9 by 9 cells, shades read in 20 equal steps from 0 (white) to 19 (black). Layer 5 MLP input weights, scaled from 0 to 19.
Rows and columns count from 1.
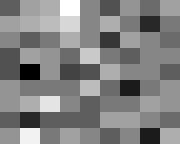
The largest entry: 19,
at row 5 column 2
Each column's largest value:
13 19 12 14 13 15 17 17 12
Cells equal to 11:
5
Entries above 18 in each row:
0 0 0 0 1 0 0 0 0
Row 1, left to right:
12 7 6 0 9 13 8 11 7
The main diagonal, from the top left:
12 6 10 11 13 11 10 9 6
